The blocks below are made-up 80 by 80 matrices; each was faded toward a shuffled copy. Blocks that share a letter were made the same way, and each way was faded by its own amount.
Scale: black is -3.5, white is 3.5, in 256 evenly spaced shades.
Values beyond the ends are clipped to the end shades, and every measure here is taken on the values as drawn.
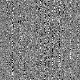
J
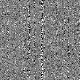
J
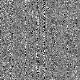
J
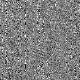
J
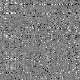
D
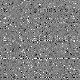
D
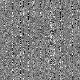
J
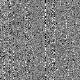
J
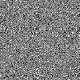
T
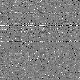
D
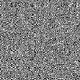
T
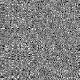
T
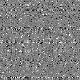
D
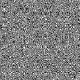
T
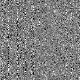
J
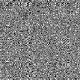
T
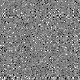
D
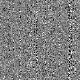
J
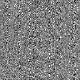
J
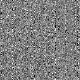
J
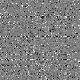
D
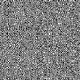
T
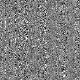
J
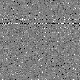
D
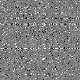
D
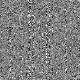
J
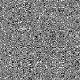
T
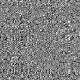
T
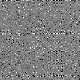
D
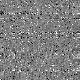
D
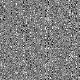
J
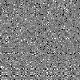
D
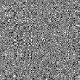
T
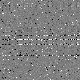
D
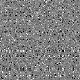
D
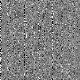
J
